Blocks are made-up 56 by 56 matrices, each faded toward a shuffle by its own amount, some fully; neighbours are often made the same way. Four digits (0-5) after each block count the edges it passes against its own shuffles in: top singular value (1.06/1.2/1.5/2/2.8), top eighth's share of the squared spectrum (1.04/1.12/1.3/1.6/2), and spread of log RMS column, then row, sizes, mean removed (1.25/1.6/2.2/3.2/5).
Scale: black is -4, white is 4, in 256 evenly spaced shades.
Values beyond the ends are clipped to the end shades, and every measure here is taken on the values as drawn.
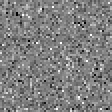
1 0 0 0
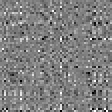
4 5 3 3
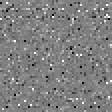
2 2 0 1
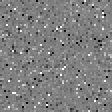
0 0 0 0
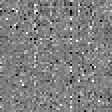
4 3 2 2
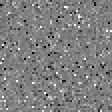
1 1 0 0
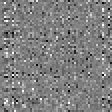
4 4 3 1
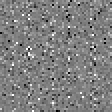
3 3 2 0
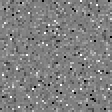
1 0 0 0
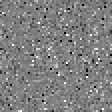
0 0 0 0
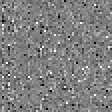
3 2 2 0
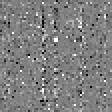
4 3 2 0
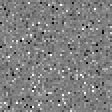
1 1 0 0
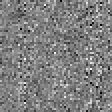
1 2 3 0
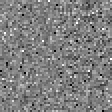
0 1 1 0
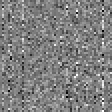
2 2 3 0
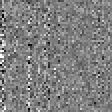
2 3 3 0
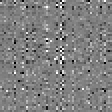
4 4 3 2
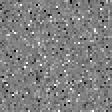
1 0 0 0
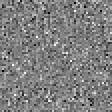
3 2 0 0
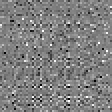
4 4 2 2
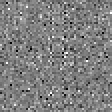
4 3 1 1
